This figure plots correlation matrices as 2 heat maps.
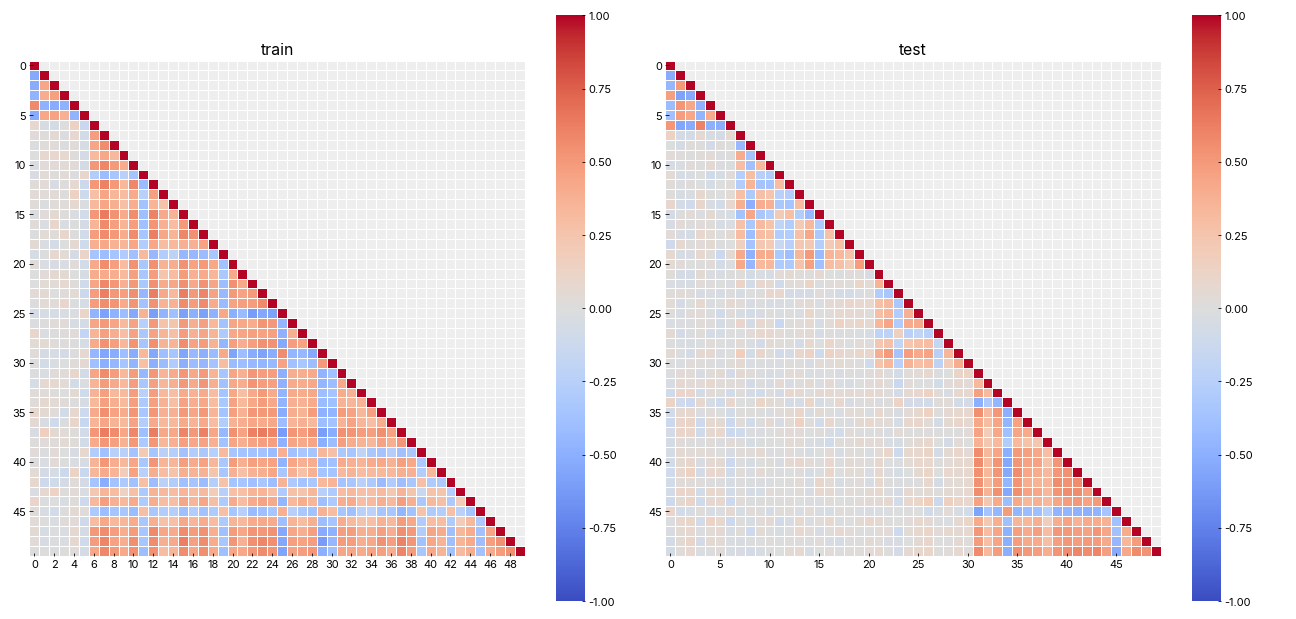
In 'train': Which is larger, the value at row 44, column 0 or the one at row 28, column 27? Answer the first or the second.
the second
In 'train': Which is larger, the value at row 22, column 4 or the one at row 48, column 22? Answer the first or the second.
the second
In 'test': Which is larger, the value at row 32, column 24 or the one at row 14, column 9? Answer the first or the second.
the second
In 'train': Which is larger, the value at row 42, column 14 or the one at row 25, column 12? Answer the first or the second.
the first
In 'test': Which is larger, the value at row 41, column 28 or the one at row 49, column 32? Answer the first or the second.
the second
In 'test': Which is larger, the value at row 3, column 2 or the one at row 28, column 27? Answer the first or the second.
the second
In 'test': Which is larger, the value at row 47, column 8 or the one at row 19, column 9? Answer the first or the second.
the second
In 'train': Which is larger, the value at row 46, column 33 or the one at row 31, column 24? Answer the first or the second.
the second
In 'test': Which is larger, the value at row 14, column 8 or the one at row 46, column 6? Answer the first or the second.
the second
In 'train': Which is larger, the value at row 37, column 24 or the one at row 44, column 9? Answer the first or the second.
the first
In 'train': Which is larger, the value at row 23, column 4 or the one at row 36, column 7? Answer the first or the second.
the second
